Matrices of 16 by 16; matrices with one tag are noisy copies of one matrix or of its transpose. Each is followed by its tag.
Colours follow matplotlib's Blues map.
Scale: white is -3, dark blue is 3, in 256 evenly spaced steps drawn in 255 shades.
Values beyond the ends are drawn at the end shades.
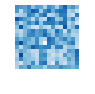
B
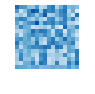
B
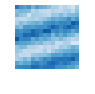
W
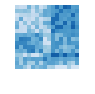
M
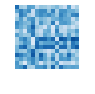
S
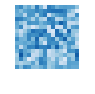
B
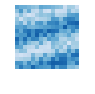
W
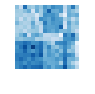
M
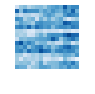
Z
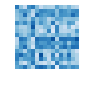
S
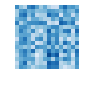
S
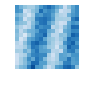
W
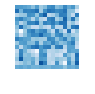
B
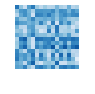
S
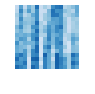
Z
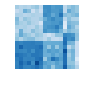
M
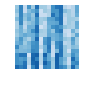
Z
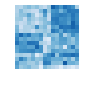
M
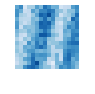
W
